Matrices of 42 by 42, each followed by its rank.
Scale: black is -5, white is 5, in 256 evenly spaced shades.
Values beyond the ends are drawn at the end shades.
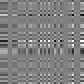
one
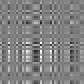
one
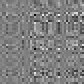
three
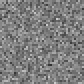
full rank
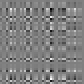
one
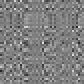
three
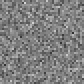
full rank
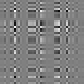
one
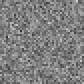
full rank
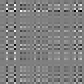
one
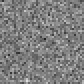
full rank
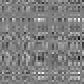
three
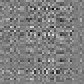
three
